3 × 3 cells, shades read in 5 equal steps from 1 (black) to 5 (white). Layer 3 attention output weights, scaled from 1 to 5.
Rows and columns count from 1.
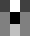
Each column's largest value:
3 5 3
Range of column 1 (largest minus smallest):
1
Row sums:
9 7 10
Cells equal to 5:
1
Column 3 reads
2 3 3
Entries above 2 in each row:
1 2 3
